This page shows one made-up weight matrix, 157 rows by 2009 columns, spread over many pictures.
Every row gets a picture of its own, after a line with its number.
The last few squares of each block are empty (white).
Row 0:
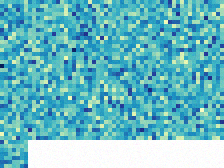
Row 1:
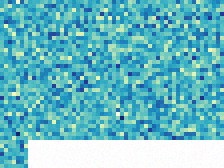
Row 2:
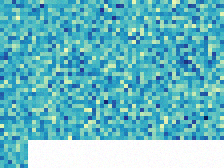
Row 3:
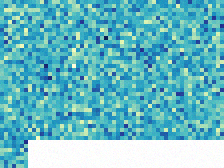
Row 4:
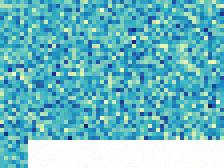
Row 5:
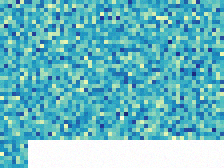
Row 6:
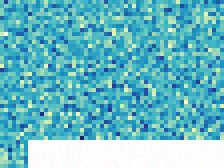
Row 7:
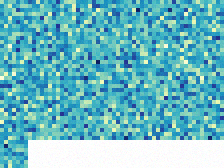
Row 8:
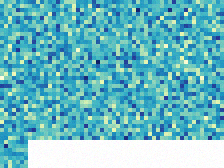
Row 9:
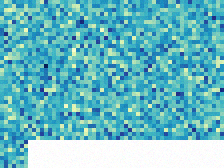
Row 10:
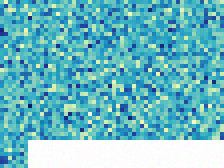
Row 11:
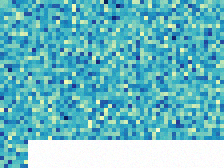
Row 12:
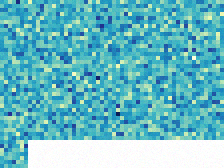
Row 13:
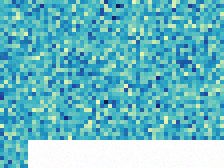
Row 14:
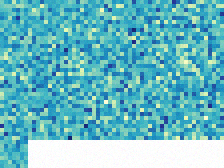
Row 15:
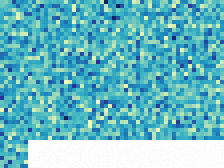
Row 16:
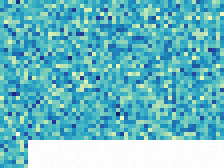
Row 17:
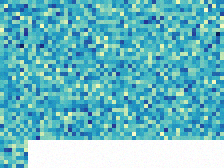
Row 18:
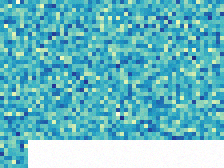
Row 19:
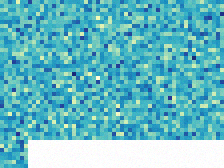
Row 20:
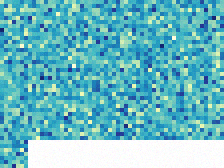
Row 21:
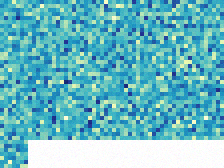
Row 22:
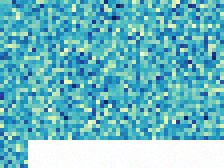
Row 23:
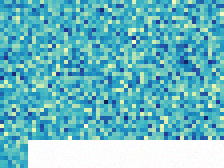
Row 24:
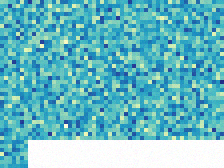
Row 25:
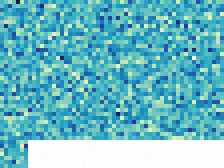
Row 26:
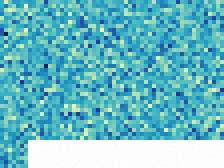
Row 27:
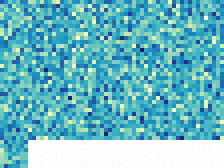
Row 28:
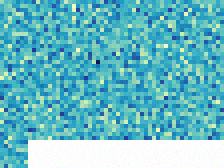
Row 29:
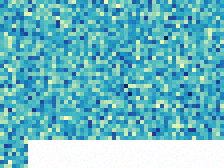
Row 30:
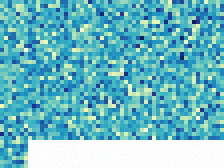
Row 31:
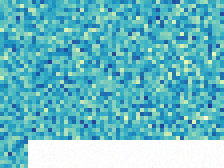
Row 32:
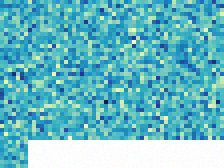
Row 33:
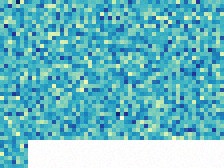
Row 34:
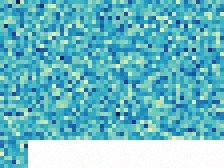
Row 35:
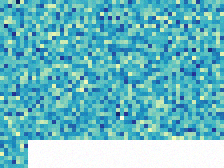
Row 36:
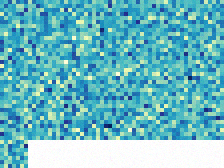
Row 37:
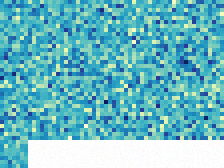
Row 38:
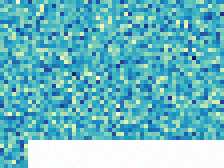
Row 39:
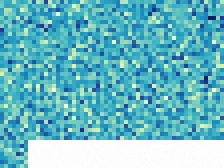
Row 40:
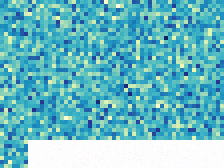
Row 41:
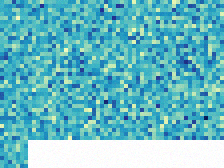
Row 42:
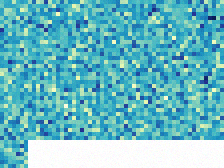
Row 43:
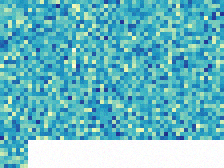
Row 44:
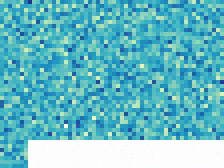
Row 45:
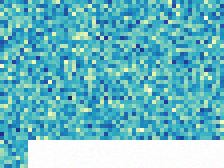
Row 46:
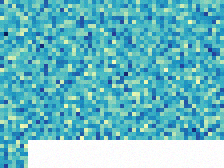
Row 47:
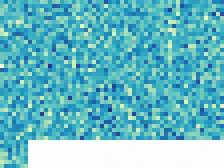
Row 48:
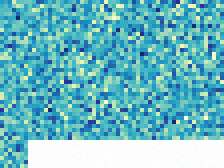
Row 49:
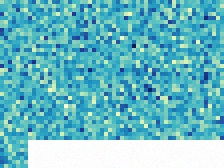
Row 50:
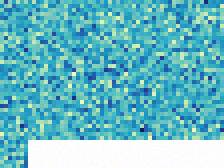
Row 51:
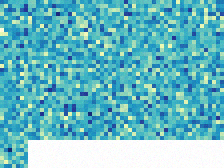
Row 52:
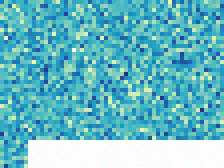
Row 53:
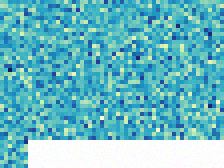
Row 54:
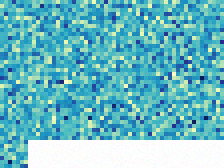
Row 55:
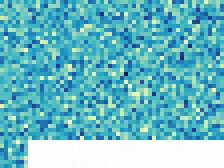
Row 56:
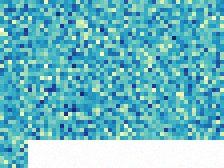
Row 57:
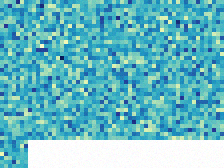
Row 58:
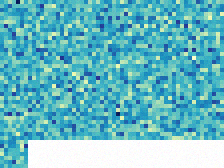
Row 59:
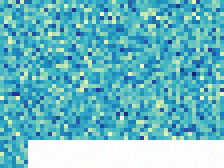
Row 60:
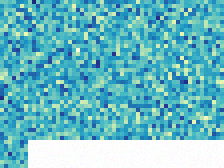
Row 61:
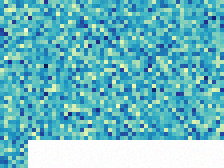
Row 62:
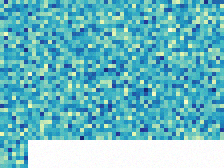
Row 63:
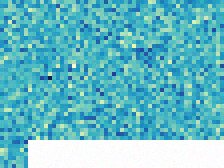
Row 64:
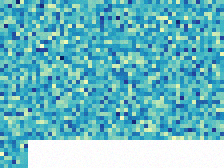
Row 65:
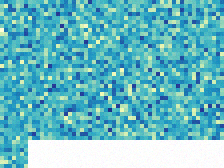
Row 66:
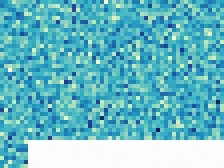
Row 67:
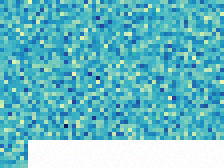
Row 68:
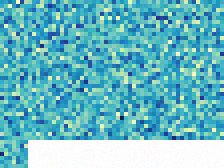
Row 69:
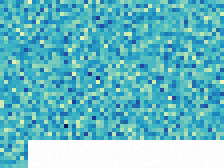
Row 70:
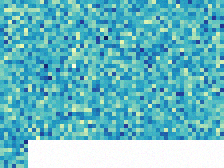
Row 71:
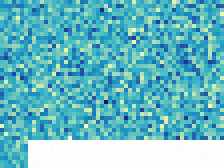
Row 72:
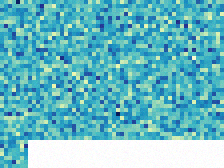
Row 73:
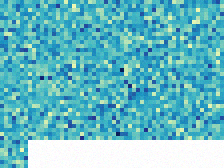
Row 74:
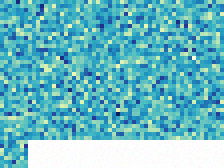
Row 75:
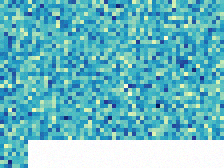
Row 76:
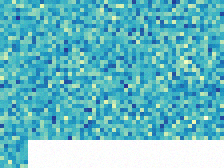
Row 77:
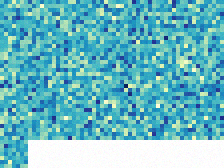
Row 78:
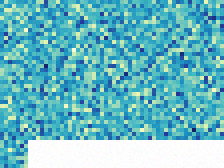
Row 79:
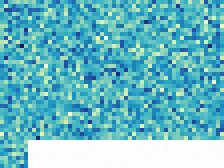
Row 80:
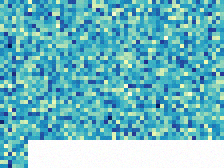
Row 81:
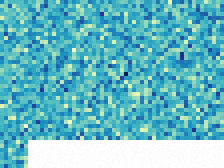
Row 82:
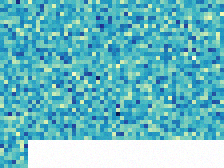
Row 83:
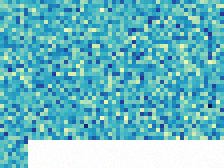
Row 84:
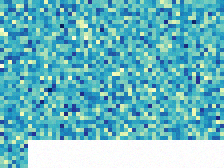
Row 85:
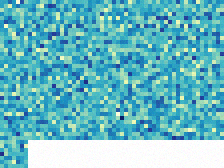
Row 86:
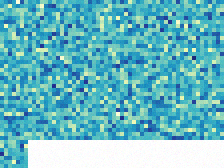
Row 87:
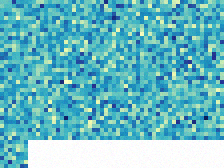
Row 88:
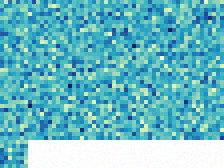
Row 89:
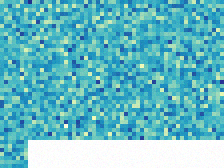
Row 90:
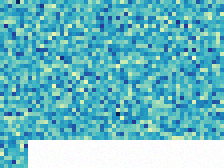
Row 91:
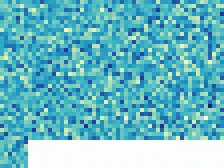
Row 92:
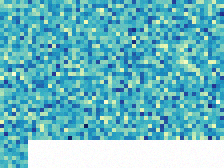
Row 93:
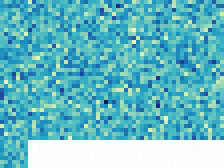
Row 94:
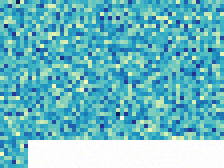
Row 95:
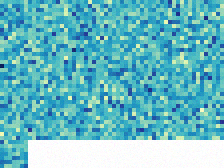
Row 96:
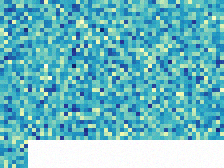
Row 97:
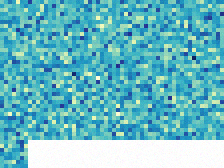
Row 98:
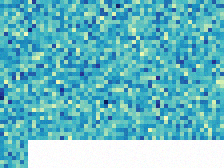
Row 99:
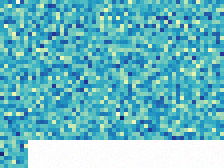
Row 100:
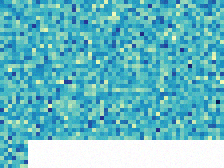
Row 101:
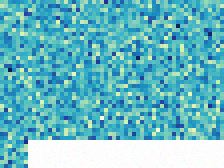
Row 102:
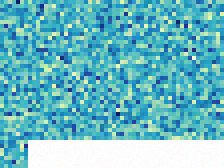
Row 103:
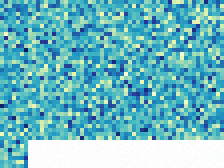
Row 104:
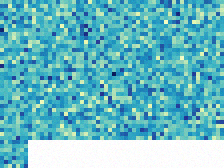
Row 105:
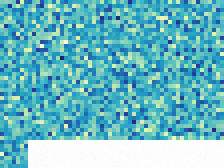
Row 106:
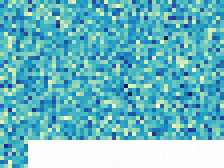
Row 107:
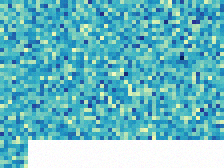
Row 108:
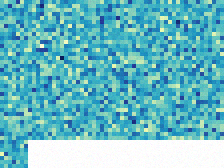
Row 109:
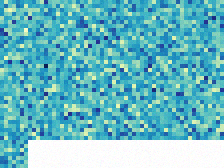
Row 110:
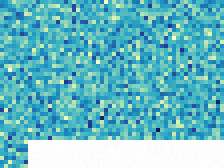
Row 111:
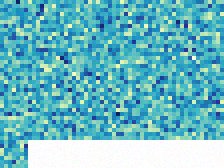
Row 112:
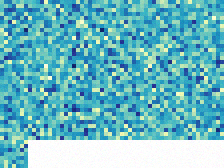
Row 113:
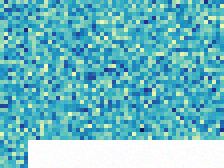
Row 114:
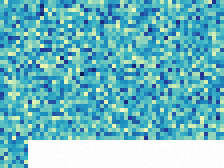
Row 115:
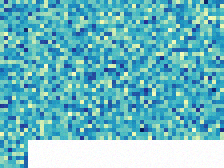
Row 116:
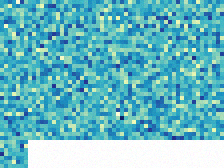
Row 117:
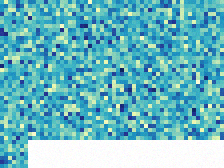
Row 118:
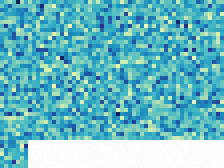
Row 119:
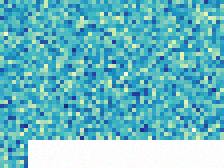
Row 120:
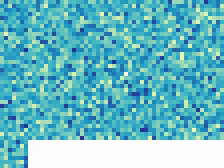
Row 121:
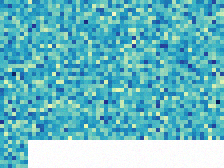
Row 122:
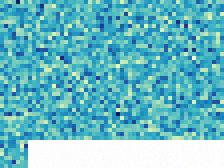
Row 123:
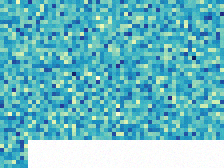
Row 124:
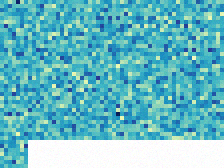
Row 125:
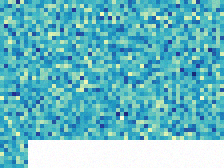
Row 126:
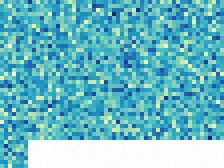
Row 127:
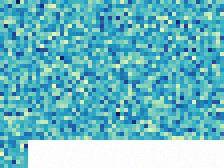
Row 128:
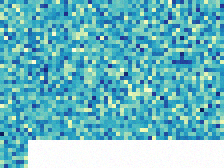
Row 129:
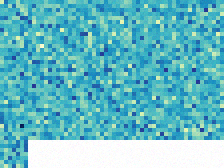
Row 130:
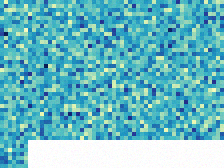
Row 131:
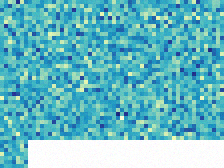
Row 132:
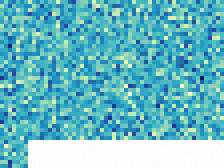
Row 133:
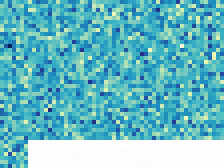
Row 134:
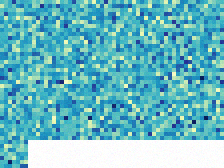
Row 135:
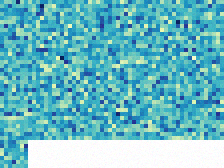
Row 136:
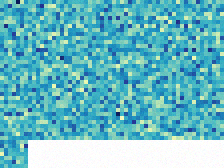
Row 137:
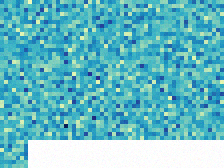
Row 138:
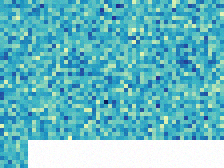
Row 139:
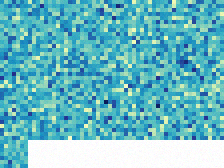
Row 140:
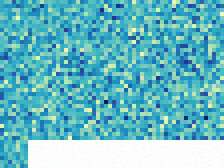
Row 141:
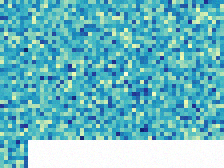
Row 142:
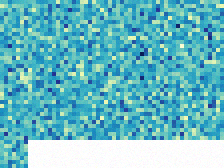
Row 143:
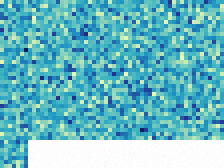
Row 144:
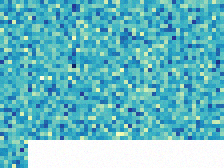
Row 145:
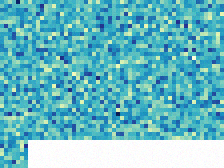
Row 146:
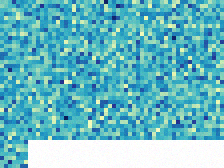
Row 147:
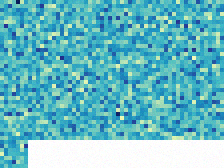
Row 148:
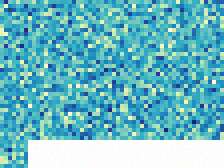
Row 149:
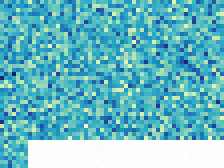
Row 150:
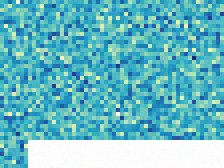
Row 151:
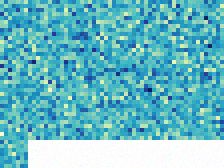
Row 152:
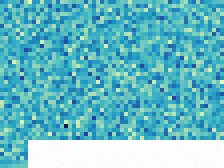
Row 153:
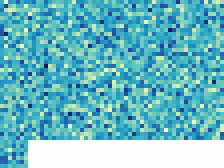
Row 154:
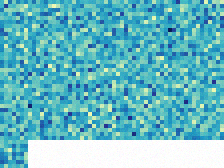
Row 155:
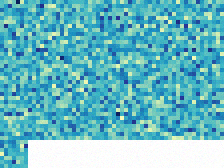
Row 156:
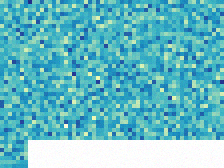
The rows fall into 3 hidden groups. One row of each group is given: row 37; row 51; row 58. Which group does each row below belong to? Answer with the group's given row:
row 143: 51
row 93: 37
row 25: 58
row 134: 37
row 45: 51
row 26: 51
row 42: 51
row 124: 58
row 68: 58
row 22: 37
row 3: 51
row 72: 58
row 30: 51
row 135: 58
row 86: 58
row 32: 37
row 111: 58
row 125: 58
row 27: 51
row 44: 58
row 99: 58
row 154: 51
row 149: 37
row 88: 51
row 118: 58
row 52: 51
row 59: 58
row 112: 51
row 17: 51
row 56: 51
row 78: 51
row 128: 51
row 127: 58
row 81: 51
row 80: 37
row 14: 37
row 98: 37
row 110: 37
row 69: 58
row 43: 51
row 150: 58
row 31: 37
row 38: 58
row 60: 37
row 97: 58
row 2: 37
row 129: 51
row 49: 51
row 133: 37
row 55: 51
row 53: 37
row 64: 58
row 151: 51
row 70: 51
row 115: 51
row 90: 58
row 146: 37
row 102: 58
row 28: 37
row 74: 58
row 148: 51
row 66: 37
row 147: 58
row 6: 51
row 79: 51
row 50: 51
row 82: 58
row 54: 37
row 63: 51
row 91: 37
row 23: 37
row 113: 51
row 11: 37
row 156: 58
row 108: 58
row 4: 37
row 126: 37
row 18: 58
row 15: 37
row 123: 58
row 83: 37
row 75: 37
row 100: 37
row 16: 58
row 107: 51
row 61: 51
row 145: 58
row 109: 51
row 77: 37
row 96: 51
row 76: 37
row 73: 51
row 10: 51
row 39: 51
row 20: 51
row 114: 58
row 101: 37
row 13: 37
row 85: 58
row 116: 58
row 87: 37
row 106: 37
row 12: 58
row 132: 37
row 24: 58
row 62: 51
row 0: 51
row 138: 37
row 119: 51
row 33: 58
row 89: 58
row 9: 51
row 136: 58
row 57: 58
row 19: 58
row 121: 37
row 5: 58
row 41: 37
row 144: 51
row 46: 51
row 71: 37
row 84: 51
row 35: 58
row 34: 58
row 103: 51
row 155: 58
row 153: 51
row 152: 58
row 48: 37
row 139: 37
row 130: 51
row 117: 51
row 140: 37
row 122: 58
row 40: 37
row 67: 58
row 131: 58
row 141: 51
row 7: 37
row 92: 37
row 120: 51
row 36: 51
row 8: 37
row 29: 37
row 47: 51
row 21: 37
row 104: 51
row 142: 37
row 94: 58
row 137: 58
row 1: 58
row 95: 51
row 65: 51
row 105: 58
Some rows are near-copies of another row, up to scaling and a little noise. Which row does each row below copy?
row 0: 95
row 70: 3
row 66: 110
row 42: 39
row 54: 134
